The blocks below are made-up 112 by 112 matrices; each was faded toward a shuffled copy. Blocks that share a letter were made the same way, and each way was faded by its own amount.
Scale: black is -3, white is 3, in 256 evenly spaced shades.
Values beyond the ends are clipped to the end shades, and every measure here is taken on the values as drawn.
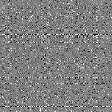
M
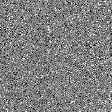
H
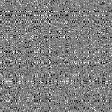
M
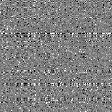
M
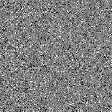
H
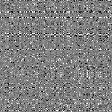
M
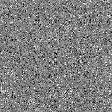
H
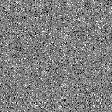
H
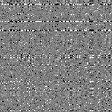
M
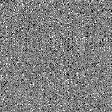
H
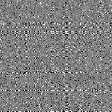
M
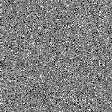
H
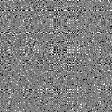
M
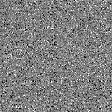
H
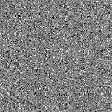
H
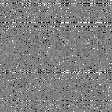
M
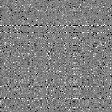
M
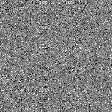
H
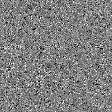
H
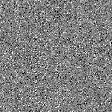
H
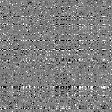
M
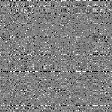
M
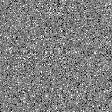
H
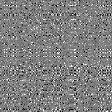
M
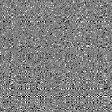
M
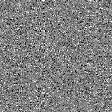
H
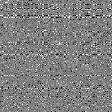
M
